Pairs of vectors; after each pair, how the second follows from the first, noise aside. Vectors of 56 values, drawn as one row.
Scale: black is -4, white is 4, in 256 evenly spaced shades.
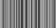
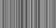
shrunk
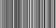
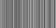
shrunk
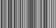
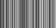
wrapped around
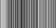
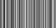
shuffled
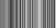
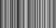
shuffled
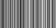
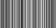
shuffled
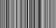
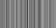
shrunk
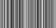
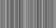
shrunk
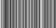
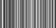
shuffled
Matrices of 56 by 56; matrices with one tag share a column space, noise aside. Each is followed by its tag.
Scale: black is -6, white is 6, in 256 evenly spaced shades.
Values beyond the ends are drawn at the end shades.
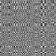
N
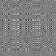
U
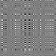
U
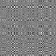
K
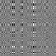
N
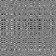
U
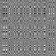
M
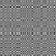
K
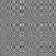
N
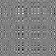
M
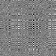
U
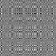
M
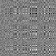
M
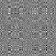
M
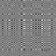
U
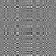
K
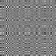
K
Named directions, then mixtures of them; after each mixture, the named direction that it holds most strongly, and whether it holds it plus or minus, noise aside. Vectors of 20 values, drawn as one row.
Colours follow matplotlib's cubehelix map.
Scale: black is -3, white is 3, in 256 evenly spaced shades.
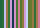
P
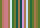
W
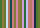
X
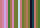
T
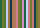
X, plus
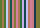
X, plus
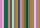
P, minus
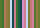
W, plus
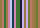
W, plus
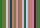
X, plus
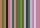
X, minus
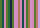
W, minus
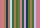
X, minus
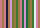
X, minus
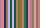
P, minus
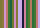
W, minus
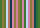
X, plus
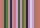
W, minus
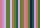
T, plus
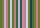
W, plus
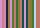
X, minus
